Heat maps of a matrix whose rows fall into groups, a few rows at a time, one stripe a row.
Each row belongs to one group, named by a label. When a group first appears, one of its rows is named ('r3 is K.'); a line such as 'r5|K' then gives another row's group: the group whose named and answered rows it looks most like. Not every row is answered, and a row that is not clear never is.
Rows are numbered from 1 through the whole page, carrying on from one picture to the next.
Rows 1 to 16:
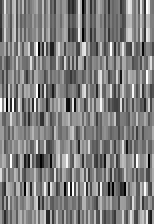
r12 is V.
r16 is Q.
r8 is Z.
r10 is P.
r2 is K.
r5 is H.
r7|Q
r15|Q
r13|P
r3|K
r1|K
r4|Q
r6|K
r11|Q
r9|V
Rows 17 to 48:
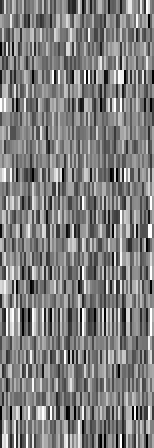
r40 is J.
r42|H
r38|K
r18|V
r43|V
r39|J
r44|P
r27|Q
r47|K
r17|K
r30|P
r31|J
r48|K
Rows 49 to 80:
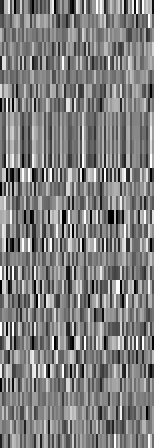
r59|J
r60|J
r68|Z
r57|J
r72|Z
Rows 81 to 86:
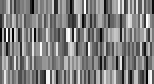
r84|P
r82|K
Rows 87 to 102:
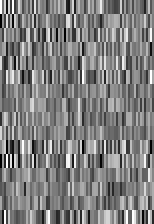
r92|J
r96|Z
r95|K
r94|H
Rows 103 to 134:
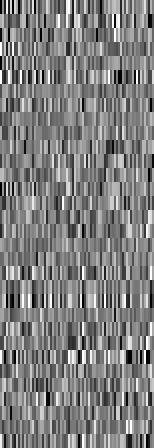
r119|K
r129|H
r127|K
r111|H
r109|K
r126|J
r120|V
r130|V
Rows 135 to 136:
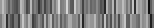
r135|V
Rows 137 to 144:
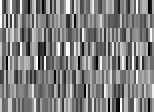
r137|V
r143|P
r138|Z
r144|V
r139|J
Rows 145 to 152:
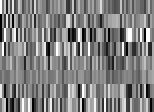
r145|Z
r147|K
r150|H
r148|Q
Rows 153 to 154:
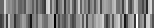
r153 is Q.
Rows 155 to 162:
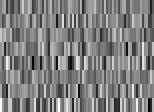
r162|V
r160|J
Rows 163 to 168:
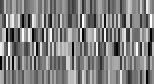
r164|J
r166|V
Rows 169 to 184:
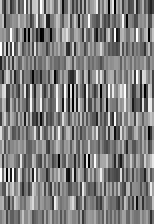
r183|P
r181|Z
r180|P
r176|H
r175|H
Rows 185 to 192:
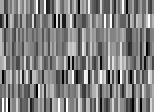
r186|P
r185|Q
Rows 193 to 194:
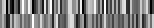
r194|P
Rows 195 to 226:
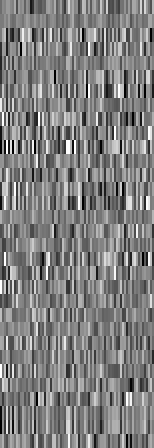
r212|H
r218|Q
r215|Z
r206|Q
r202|Z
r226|Q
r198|P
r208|K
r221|Z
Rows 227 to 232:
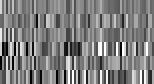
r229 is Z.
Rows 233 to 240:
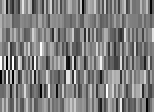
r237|Z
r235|P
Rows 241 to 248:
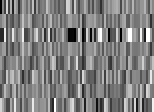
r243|K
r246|J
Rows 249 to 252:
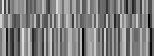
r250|V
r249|Q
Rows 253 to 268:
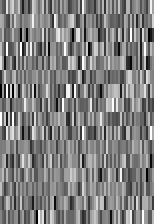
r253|J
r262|J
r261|Z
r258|K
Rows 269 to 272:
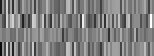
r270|J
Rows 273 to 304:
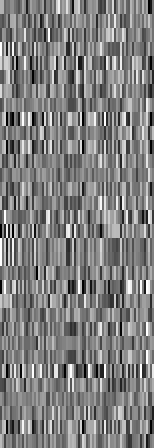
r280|K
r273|V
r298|K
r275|H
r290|Z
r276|Z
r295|V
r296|K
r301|Q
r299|P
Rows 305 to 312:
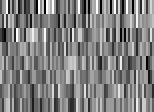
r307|H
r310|V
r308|Q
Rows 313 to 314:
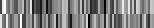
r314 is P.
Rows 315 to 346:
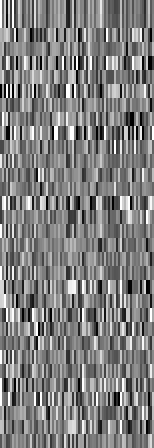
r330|K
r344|Q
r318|Q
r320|P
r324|P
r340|Z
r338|Q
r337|J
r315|Z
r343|V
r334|Z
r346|H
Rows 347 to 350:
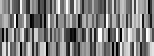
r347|V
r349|K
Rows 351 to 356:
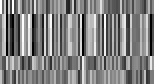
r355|J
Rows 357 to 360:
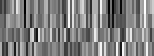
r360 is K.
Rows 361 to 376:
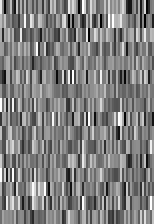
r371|J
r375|J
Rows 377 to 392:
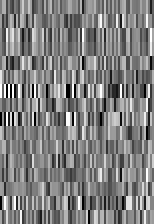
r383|Z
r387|H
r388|P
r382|P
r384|Q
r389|K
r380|J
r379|J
